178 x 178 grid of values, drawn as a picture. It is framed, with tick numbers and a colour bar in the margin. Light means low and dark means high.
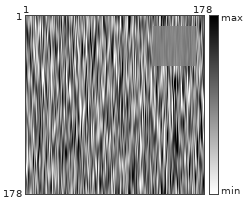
Calmest part: top right. Average level on the scale: 50%. Histogram: bell-shaped. Grain: streaks running down. Odd patch: calmer, in the top right.
